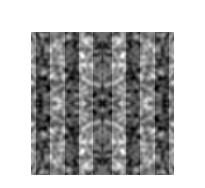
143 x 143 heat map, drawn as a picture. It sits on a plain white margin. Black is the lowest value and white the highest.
There is no overall slope. It mirrors both left to right and top to bottom. There are no lone odd cells. Upright stripes repeat 5 times across the table.
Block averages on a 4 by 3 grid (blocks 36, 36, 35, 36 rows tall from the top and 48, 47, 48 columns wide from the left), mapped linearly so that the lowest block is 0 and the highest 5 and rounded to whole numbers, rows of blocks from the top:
151 | 040 | 040 | 151
